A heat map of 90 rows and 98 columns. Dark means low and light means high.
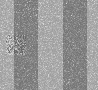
Roughest part: middle left. Odd patch: rougher, in the middle left. Slope: none. Stripes: upright, repeating 2 times.
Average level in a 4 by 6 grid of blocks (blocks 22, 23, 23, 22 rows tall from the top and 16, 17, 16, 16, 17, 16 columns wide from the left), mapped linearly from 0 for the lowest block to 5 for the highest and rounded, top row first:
504504
504504
504504
504504
